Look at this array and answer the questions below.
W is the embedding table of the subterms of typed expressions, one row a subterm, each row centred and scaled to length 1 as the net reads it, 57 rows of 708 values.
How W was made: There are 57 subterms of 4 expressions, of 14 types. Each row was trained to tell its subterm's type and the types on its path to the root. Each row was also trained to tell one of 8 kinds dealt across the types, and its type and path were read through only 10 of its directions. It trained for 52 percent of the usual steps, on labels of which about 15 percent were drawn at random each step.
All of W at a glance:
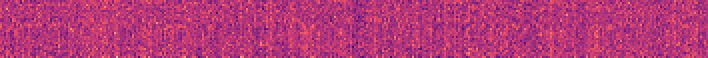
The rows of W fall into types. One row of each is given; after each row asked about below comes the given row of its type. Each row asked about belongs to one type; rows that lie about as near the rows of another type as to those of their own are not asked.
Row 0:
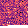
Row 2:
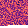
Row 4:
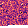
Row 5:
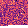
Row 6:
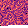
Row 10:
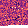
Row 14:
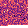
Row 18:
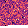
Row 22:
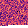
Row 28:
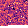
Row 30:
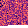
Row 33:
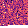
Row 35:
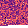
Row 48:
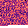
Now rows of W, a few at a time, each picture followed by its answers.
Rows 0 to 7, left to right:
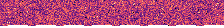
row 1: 35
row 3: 30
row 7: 35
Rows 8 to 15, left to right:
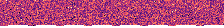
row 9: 28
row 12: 2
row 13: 22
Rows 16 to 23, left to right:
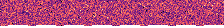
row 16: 18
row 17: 5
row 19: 18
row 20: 18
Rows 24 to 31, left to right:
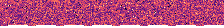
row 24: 14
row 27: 6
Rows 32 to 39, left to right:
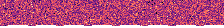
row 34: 2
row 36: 2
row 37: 6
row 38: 22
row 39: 30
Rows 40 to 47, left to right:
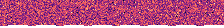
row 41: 2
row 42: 0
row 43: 6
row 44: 10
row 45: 18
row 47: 22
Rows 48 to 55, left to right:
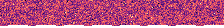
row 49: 35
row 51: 6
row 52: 30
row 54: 35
